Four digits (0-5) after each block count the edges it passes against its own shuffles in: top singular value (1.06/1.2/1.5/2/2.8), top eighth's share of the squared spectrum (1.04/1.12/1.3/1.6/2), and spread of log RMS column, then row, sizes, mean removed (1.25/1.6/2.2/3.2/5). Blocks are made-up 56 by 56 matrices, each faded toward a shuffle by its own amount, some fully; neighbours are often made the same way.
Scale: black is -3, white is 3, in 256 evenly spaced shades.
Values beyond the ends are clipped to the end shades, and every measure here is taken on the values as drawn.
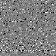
3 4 1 2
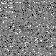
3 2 0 2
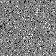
3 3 0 0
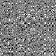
4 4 2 2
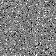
2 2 0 0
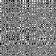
4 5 3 3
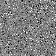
2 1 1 0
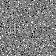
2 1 0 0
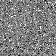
0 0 0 0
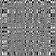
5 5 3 3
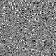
3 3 1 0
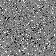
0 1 0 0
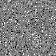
3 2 1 1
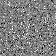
1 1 0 0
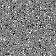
2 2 1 0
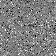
0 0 0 0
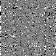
2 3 3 2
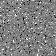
0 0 0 0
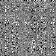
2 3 3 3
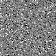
3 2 1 0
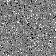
2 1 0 0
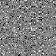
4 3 2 2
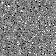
2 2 0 0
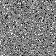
1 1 0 0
